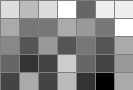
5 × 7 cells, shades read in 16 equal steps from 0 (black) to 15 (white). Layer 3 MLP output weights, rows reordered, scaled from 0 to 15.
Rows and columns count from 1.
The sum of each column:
41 36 37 53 31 30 58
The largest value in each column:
13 11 13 15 9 14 15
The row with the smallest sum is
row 5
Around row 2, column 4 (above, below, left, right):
15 5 7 9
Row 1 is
13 11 13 15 6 14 14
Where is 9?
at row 2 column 5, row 3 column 3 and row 4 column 7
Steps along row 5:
up down up down down up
